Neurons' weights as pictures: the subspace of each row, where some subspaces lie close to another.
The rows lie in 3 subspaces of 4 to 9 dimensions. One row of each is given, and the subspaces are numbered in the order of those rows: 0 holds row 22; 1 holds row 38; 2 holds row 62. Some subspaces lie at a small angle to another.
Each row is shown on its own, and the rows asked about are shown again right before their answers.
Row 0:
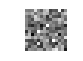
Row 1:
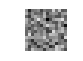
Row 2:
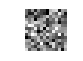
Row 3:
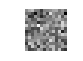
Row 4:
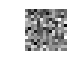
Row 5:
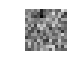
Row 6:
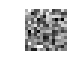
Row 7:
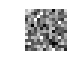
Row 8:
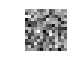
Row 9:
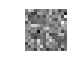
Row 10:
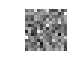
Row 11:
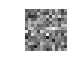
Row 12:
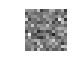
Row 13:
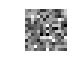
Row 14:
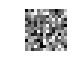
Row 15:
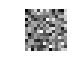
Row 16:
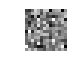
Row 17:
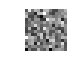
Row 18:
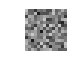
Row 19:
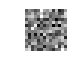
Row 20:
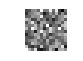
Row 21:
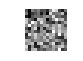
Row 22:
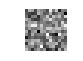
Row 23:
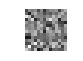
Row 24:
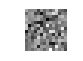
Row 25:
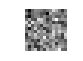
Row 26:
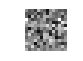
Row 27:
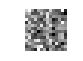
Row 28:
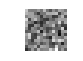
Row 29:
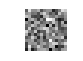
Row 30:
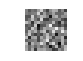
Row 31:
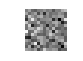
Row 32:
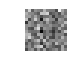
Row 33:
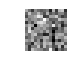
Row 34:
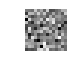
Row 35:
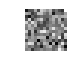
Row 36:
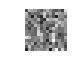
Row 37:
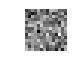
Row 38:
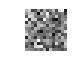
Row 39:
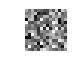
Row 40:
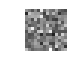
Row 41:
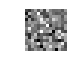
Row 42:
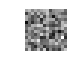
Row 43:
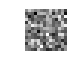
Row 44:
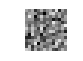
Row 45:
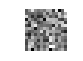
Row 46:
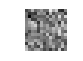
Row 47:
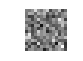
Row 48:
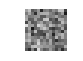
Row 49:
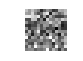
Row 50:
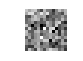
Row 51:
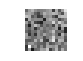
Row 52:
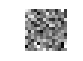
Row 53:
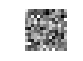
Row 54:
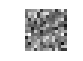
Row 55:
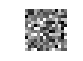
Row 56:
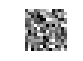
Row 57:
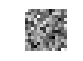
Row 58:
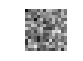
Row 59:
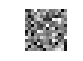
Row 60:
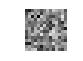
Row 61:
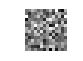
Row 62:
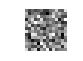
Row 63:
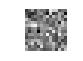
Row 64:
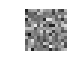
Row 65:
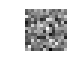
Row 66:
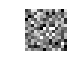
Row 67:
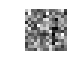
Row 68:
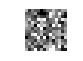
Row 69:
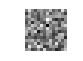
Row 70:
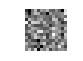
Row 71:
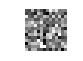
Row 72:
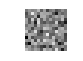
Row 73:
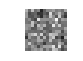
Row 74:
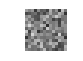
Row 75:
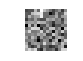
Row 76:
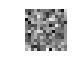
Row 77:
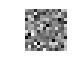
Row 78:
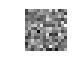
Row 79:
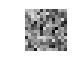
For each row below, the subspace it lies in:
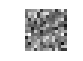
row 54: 2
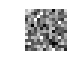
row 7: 2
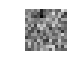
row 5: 1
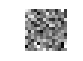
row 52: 2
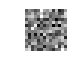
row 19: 1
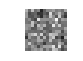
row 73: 1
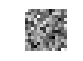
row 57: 2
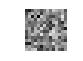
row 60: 2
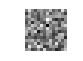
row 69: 0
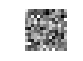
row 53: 2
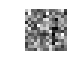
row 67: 1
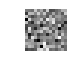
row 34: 1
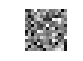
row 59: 0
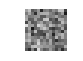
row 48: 1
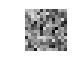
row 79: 2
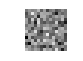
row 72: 2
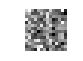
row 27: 2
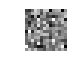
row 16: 2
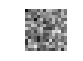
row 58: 2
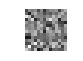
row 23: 2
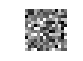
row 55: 1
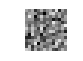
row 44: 1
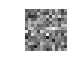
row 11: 2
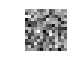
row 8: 2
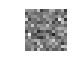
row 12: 2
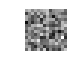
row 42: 2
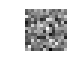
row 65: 2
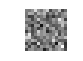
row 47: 2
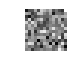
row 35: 2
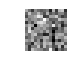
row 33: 1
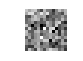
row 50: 2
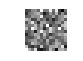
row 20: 1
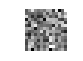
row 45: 1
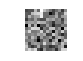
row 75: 1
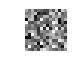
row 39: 1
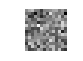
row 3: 1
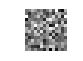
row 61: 2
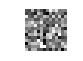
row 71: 2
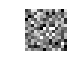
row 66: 2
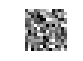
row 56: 1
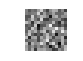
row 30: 1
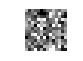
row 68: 1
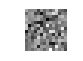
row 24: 1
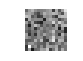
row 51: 1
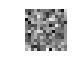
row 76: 2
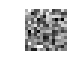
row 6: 2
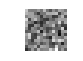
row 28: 1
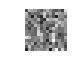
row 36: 1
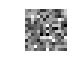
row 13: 2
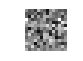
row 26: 2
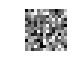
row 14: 2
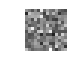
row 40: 1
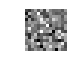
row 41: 1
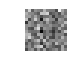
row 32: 1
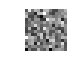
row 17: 1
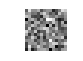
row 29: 1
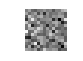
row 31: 2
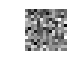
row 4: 2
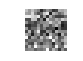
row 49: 2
